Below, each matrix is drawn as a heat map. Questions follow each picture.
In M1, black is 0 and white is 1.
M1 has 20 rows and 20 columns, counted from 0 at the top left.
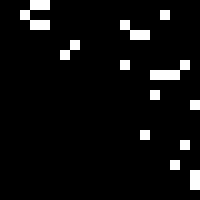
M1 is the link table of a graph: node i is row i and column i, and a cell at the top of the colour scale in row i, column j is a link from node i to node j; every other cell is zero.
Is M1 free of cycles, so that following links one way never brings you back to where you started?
yes
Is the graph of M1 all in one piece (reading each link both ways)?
no
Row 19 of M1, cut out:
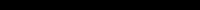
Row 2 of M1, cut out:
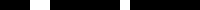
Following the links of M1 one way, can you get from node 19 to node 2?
no
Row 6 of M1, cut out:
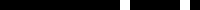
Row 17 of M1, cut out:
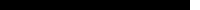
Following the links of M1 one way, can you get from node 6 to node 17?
no
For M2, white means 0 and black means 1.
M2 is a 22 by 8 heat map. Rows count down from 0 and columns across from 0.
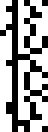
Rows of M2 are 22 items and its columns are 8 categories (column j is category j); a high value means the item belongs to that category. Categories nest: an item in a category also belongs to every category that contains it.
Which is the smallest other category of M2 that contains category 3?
4
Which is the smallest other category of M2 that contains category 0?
5
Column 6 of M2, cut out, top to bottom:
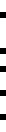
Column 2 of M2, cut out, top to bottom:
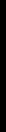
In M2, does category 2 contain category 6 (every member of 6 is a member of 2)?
yes
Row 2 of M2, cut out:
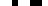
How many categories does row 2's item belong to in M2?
3
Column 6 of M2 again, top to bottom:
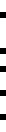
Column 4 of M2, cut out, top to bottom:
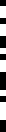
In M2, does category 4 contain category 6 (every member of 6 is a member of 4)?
no
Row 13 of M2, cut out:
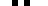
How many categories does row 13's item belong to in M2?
2
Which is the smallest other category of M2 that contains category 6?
5
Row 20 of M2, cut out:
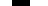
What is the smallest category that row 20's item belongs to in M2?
3
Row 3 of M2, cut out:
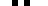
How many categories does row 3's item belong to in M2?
2
